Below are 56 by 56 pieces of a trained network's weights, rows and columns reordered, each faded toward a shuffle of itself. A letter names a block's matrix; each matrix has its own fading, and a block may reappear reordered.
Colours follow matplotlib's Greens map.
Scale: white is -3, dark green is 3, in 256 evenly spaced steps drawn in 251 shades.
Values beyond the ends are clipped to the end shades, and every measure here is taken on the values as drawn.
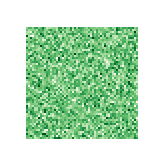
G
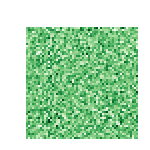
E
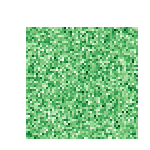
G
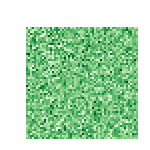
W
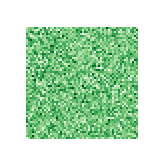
G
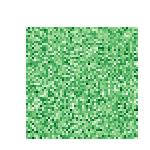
E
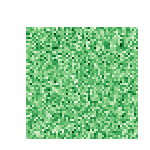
E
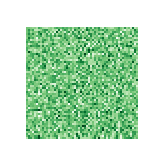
E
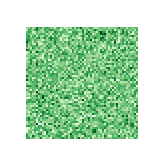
E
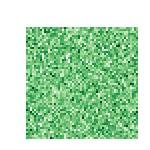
G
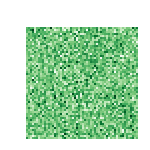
W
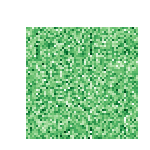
W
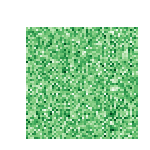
E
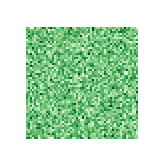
W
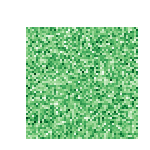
G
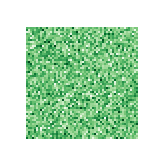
G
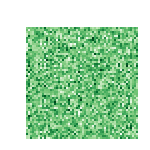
E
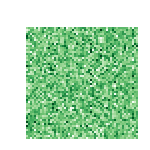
W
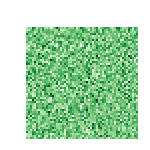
E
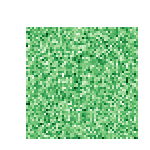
E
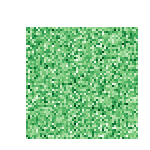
W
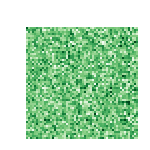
E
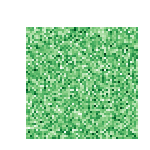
G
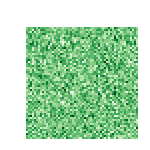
E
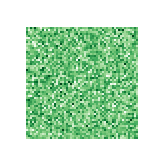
G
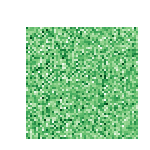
W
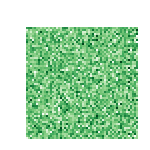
W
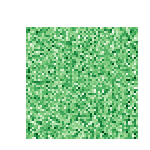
W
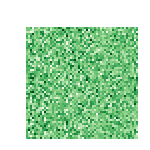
W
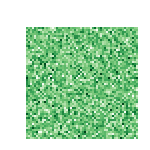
G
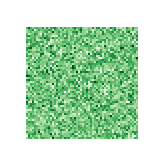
G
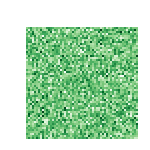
E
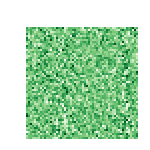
W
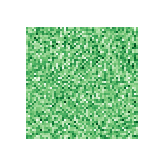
E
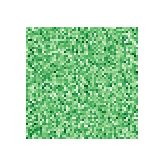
E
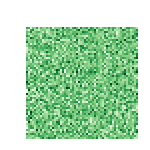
E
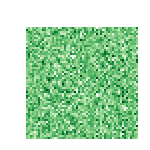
W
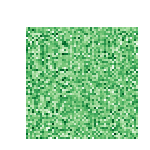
E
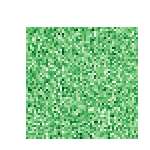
W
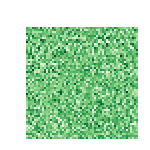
E
